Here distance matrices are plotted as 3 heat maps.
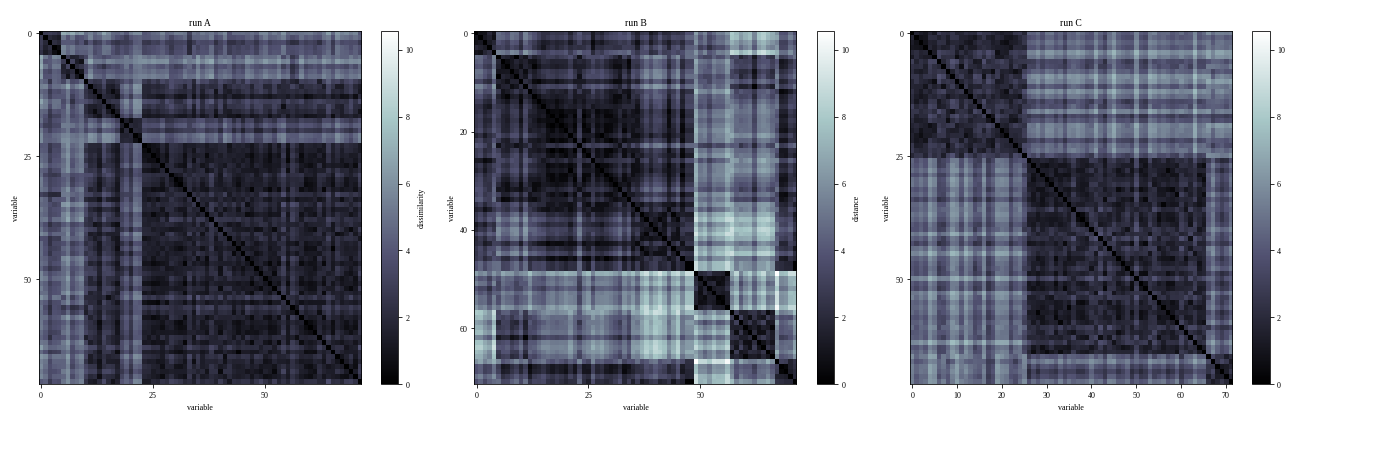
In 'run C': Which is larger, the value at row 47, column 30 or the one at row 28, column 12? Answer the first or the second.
the second
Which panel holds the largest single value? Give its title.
run B
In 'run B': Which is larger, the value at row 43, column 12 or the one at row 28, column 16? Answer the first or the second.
the first
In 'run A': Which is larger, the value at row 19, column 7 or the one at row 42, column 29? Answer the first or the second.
the first
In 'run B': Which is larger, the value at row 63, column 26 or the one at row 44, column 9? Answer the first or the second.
the first
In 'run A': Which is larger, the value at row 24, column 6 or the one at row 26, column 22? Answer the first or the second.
the first
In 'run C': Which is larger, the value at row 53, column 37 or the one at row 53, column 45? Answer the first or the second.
the first
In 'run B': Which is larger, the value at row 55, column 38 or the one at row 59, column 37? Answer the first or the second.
the first
